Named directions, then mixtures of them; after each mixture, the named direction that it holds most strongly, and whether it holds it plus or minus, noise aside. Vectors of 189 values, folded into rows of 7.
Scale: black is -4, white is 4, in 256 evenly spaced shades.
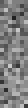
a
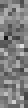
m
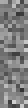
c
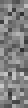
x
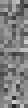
c, plus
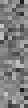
c, plus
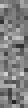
m, minus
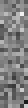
c, minus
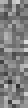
c, plus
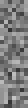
x, plus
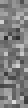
m, plus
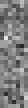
m, minus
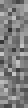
a, minus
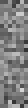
c, minus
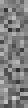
a, minus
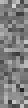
c, plus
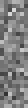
x, minus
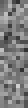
m, plus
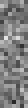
m, minus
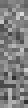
x, minus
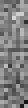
a, minus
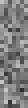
c, plus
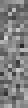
m, minus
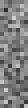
a, minus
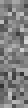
x, minus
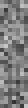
m, minus
